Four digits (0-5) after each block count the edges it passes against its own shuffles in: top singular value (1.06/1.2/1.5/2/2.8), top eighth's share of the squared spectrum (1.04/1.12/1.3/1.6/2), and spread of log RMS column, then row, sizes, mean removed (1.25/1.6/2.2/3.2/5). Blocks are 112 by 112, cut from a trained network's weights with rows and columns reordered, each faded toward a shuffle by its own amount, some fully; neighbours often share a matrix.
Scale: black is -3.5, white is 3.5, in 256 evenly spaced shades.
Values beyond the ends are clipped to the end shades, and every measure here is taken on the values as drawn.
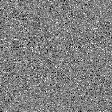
3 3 0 2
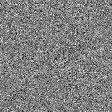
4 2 0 1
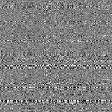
5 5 1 4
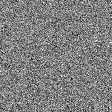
2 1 0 0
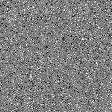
2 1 0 0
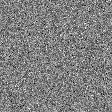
0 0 0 0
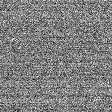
3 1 0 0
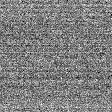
3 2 0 1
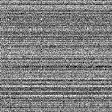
5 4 1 4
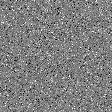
0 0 0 0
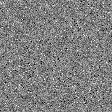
2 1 0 0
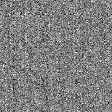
2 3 2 1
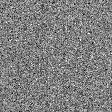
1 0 0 0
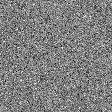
0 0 0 0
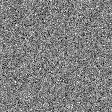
0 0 0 0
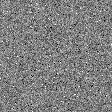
1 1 0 0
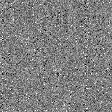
3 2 1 1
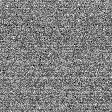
3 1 0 0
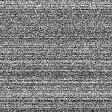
5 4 0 3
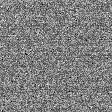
2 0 0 0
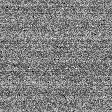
3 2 0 1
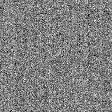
2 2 1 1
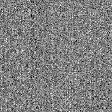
2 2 2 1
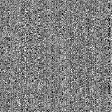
3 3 3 2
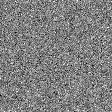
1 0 0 0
